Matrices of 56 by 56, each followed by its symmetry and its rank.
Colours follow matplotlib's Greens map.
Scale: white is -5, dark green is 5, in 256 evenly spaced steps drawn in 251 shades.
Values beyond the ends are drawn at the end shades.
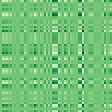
neither, rank one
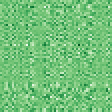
neither, rank five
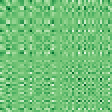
symmetric, rank three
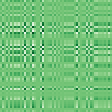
neither, rank one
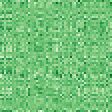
neither, rank five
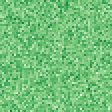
neither, full rank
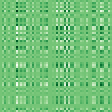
neither, rank one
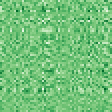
neither, rank five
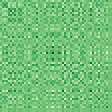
symmetric, rank three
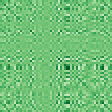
symmetric, rank three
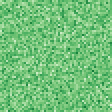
neither, full rank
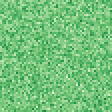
neither, full rank
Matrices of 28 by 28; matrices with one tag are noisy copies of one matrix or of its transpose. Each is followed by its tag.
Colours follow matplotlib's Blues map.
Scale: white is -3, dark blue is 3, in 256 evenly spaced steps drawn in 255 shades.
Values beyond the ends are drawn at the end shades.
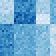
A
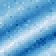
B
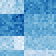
A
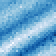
B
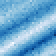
B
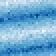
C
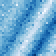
B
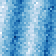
C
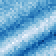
B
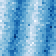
C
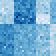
A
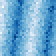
C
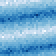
C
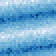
C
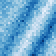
B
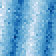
C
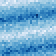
C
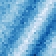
B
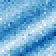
B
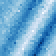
B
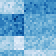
A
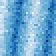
C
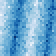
C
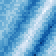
B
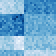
A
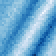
B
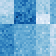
A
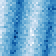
C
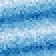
C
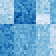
A
